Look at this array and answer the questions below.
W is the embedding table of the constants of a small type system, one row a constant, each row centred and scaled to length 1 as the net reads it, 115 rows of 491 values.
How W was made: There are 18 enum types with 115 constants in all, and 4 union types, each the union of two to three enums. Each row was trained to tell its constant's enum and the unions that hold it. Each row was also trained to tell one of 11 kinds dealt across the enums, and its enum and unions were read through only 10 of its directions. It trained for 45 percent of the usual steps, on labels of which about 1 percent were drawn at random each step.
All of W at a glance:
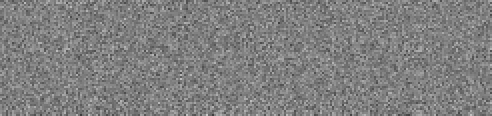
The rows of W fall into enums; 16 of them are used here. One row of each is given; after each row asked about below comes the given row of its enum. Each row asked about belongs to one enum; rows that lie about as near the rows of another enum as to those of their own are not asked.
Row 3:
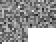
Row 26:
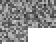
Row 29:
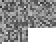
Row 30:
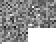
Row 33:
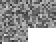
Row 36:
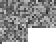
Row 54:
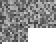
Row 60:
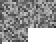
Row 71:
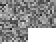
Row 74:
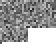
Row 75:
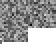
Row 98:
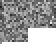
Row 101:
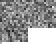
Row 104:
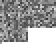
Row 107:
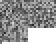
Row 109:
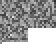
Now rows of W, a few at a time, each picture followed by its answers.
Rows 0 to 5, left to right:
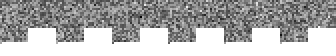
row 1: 54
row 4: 101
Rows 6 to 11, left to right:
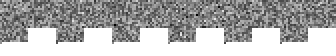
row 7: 74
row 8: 26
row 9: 30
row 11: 60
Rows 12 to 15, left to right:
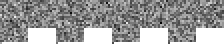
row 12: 36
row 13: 3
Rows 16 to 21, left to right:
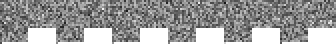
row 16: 101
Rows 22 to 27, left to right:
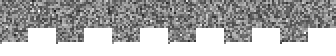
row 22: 107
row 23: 74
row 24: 60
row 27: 29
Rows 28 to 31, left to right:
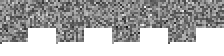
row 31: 3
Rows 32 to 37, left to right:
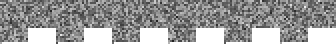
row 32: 36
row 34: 75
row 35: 54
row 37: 104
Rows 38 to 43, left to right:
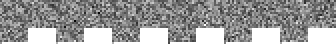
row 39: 101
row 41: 74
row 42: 33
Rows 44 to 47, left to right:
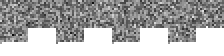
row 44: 33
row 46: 104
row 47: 75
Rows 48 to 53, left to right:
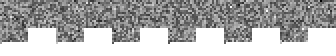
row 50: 3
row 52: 74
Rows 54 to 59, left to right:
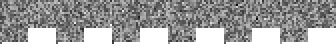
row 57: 104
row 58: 33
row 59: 33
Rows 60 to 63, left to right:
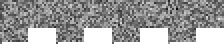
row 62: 29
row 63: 71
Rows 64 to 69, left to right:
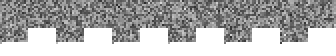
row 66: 109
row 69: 54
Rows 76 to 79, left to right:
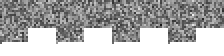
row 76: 104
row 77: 54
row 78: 101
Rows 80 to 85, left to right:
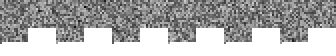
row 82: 101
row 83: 26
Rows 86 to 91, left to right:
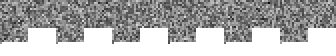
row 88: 74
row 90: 3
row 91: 109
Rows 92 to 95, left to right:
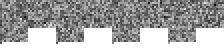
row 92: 33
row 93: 3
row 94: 60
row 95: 107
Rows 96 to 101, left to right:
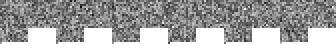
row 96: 60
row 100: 29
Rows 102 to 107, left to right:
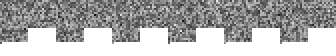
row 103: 109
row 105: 75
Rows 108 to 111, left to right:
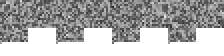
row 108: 54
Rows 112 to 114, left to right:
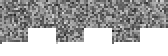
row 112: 104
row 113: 109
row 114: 75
